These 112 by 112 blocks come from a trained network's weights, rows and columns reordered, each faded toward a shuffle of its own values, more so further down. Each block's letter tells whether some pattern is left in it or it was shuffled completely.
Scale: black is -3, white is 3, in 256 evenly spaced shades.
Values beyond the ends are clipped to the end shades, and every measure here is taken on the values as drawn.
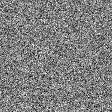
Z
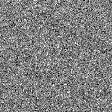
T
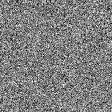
T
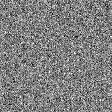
T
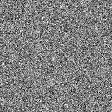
T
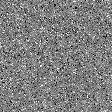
Z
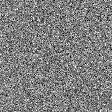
T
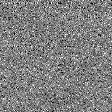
T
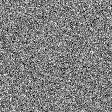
Z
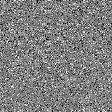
T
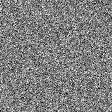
Z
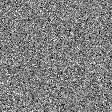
Z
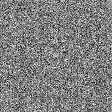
T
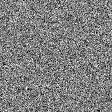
Z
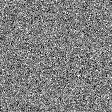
Z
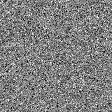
Z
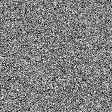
Z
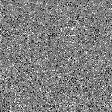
T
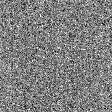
T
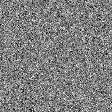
T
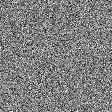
Z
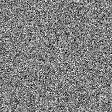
T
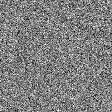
T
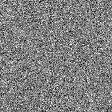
T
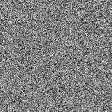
T
